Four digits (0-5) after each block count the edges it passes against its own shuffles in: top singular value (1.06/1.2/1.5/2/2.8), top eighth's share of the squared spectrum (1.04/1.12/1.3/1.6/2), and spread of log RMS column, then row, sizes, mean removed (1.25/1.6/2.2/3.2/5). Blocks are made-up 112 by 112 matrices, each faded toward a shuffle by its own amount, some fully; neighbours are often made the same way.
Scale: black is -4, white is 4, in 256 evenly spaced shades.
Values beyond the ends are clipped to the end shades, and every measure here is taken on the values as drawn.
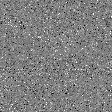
1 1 0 1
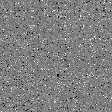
3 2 1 1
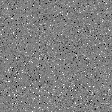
3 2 1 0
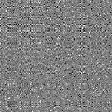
5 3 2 3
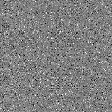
4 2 1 1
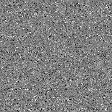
1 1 0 2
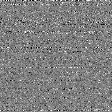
2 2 0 4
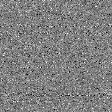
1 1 0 3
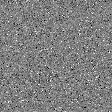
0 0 0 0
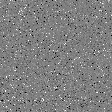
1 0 0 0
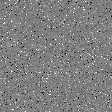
1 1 0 1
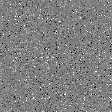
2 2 1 1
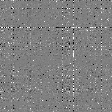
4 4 3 3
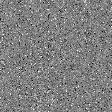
1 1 2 0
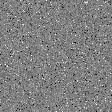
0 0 0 0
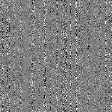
2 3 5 0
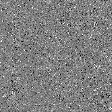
1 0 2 0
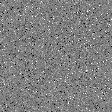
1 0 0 0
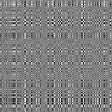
5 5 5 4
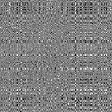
5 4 4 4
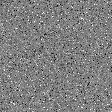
0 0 0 0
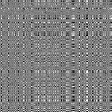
5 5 4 4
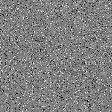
3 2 0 0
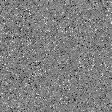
2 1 0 0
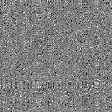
4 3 1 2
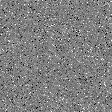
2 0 0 0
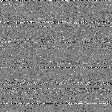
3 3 0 4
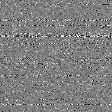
2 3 0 4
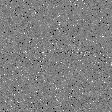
1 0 0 0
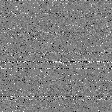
2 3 0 3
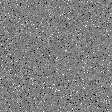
0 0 0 0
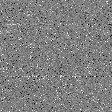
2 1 0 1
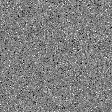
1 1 0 0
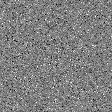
1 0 0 0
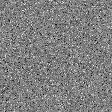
2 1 0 0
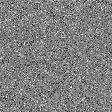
1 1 0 0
